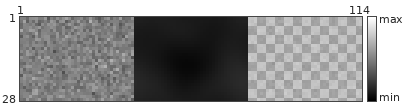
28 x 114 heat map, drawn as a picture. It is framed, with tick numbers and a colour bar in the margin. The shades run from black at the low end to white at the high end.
The table splits into one row of 3 panels. Panel 1,1: middling, fine-grained. Panel 1,2: very low, smooth, faint in contrast. Panel 1,3: high, checkered.
